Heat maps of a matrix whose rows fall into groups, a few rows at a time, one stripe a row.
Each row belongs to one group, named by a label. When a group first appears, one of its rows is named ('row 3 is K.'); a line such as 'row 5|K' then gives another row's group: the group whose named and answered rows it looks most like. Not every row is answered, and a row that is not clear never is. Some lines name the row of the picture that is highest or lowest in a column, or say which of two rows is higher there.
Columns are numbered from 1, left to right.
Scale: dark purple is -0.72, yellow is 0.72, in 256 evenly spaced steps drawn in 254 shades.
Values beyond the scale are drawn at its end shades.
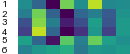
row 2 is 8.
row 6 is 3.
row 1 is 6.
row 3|8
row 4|8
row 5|6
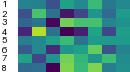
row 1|6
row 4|8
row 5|3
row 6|6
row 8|6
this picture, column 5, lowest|4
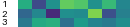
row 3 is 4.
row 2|6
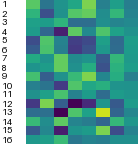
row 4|6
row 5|8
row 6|8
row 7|4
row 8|4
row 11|4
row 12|8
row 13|6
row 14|4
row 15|6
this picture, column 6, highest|13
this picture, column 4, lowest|12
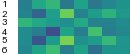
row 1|4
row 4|6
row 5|3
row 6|4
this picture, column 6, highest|4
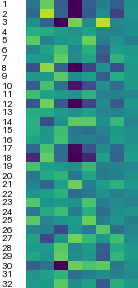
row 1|8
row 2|8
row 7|4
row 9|4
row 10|8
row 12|8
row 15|4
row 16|4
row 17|8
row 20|4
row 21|3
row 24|4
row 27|3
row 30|6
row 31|4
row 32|4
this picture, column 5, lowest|18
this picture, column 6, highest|3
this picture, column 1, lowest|18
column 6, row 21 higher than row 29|Yes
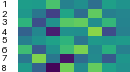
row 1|4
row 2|6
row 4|6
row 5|3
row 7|8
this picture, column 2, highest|7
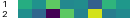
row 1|4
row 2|6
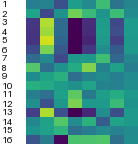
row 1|6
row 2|3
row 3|8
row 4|8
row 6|8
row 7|6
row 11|3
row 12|3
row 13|8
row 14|4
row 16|6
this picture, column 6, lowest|14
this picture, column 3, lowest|16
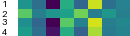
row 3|6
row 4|6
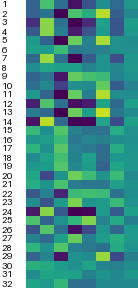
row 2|6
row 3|8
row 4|8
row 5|6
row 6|4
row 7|8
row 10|6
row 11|6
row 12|8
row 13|6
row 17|4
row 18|4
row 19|4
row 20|3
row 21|4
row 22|6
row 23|3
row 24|8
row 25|3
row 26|8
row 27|3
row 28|4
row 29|6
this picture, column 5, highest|25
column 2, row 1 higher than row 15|Yes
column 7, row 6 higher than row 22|Yes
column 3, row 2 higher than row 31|No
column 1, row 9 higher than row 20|No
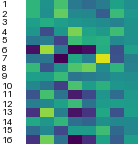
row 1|4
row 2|4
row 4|3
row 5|6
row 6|8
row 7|6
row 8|3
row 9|4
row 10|6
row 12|3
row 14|4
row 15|6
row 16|8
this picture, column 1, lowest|6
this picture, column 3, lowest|7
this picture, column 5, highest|8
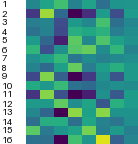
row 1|4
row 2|8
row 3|6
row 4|6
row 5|6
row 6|3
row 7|4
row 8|3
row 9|8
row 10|4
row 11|8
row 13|6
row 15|3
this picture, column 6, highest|16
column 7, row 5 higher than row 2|Yes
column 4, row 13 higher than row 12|Yes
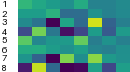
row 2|4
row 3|6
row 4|8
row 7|6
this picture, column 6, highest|3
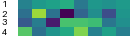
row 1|3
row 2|8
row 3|6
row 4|3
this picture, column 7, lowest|2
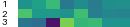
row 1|4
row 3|6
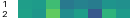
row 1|4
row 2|4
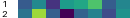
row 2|8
